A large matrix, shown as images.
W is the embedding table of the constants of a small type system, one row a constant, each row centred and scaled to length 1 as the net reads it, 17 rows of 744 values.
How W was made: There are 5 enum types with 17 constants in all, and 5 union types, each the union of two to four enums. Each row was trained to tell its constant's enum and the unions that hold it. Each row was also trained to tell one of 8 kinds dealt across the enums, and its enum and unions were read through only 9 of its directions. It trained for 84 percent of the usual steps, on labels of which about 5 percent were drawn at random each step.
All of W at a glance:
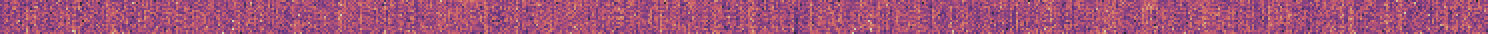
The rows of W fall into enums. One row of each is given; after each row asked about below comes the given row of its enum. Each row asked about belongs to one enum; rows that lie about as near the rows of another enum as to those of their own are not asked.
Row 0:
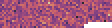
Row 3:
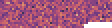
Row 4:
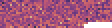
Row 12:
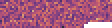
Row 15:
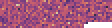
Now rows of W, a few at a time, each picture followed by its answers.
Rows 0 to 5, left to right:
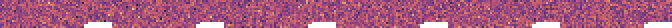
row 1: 3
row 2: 0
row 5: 12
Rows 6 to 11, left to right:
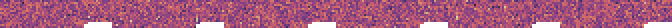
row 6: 4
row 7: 15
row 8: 12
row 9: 4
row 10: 3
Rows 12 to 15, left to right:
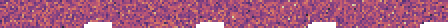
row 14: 3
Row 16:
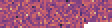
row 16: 4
